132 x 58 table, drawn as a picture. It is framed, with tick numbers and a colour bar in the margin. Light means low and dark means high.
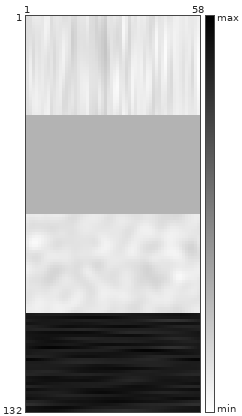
It is made of 4 by 1 panels. Panel 1,1: very low, streaked downward, faint in contrast. Panel 2,1: low, flat. Panel 3,1: very low, blotchy, faint in contrast. Panel 4,1: very high, streaked across, faint in contrast.
